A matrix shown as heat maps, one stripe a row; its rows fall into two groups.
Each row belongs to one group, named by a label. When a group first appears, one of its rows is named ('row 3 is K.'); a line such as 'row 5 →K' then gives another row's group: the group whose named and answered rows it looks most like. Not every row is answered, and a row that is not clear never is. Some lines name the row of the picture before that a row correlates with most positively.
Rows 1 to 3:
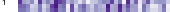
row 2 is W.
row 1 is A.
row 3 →W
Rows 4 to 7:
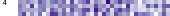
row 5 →A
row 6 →W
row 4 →W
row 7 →W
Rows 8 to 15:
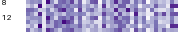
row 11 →A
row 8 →W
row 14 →A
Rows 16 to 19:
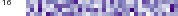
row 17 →A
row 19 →A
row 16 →A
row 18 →W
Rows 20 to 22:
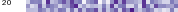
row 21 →A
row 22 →W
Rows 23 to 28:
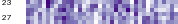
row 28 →A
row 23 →A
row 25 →W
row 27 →A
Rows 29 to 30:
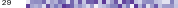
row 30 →A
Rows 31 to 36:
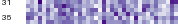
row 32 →A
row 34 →W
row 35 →A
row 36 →A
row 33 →W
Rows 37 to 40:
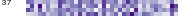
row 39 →A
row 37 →W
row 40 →W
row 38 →W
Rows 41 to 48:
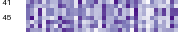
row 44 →A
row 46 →A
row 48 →A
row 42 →W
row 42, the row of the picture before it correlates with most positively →37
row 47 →W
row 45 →W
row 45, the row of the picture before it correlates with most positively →37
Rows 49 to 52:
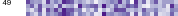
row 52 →A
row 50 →W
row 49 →A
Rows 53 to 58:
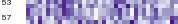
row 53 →A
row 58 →W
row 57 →A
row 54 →W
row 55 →A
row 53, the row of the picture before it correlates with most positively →51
